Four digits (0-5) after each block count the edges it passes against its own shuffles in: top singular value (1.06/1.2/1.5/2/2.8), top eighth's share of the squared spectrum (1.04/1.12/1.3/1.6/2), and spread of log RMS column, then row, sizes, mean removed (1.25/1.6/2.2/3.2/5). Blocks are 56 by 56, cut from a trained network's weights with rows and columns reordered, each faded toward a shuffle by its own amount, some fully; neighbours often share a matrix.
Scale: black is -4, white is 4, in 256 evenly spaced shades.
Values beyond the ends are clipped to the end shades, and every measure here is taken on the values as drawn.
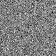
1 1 0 0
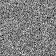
0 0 0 0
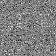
3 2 0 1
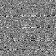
4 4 0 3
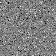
2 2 0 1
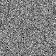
1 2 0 0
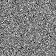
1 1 0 0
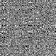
3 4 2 2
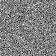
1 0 0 0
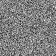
0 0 0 0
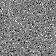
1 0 0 0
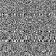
4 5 1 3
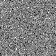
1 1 0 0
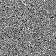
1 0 0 0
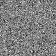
1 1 0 0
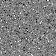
0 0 0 0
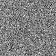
1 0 0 0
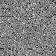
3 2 0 1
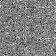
3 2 0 1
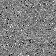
2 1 0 0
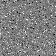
0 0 0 0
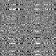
4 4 1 3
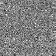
2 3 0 1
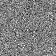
0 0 0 0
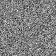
0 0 0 0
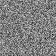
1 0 0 0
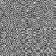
4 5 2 2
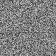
0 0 0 0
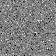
2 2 0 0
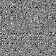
3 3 0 2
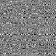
4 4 1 3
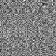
4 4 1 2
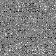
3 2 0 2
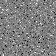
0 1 0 0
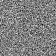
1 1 0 0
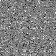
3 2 0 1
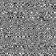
4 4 0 3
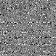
3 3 0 2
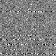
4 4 0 3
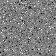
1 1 0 0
